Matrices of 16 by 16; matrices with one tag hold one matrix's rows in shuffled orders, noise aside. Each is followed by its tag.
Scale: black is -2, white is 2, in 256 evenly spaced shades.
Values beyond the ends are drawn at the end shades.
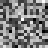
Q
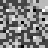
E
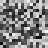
E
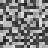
Q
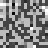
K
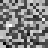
Q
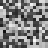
E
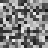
Q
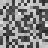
K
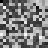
E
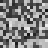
E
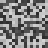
Q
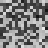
Q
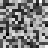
E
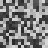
E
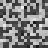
Q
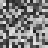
E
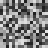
K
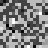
E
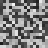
Q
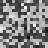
Q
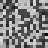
K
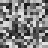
Q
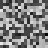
Q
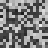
E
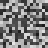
Q
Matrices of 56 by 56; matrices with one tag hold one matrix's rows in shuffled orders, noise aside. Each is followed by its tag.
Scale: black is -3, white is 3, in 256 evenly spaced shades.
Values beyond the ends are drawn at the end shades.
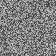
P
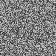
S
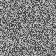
S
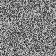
S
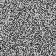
S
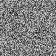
S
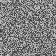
S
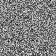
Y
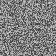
S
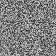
Y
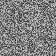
Y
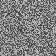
Y
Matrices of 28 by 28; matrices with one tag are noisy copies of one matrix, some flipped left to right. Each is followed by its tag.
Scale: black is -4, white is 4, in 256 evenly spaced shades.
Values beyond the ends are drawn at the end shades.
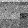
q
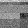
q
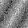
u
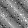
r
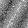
u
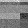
q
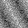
u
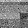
q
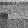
q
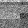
q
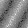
u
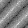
r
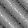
r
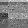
q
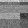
q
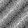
r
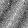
u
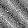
r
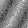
u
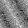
u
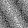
u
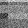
q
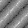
r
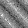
r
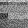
q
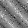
r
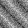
r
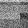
q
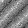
r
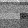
q
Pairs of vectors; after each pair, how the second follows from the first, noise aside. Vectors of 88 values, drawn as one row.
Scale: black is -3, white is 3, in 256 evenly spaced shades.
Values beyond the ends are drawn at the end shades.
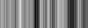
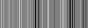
partly zeroed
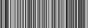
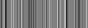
partly zeroed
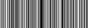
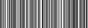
sign-scrambled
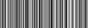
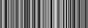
sign-scrambled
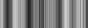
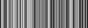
shuffled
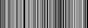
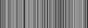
shrunk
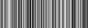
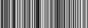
shuffled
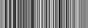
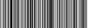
shuffled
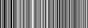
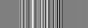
partly zeroed
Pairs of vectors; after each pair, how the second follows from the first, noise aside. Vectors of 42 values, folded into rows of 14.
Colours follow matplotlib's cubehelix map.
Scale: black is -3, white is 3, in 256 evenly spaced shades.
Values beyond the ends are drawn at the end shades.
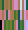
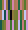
shuffled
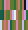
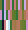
shuffled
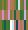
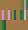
partly zeroed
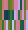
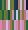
shuffled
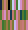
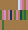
partly zeroed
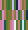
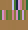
partly zeroed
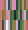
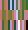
shuffled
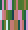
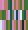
shuffled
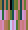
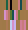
partly zeroed
